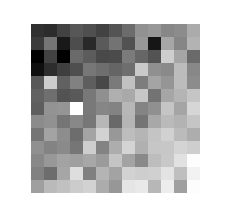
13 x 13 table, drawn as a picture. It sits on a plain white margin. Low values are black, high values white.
Mirror symmetry: none. Grain: fine. Odd rows or columns: none. Ninth with the highest average: bottom right. Ninth with the lowest average: top left. Slope: up to the bottom right.
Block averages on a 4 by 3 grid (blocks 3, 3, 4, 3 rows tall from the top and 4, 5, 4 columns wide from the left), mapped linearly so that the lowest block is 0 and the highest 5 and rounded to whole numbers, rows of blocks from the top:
013
133
334
345
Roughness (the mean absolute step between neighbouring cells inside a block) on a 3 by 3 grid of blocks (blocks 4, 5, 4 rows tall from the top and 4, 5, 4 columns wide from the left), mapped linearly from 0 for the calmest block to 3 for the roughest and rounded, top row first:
2 1 3 | 2 2 0 | 0 1 0
